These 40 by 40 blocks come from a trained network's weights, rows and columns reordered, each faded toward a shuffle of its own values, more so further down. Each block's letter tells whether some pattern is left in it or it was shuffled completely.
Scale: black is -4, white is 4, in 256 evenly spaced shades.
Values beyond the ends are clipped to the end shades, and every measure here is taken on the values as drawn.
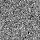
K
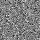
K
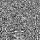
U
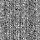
U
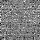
U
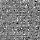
U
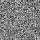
U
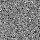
K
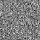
U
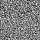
K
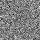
K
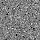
K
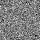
K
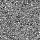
K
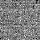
U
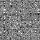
U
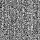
U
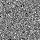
K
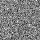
K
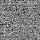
U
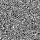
U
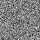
K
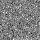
K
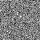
K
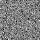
K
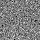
K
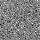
K
